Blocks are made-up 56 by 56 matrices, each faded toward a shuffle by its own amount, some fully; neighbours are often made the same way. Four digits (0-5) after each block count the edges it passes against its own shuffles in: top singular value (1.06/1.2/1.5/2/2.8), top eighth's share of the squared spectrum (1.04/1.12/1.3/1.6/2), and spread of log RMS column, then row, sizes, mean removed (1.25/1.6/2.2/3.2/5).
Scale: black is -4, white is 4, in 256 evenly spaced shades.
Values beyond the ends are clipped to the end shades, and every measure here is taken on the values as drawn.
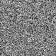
0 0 0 0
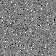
0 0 0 0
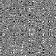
4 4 2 2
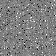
2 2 0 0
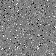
1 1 0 0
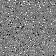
1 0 0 0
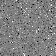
1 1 0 0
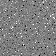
0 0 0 0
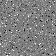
0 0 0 0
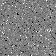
0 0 0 0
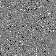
1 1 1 0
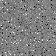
3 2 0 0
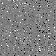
3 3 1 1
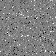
3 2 1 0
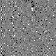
4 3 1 1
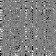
4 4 2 2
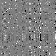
4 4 2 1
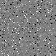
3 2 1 0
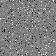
2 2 0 0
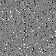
2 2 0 0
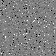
2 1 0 0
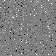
2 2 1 0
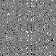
4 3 2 1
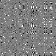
4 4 2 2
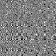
4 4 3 2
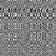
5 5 3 3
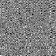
4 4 2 2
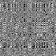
4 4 2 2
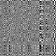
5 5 3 2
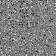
2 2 0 0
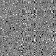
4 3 2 1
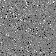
2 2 0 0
